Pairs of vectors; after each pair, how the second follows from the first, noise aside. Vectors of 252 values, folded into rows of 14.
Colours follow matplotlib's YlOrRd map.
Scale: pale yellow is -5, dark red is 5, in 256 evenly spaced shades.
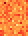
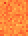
shrunk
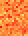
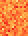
shuffled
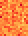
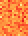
negated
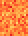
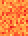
negated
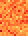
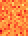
shuffled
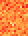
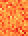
shuffled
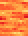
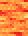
negated
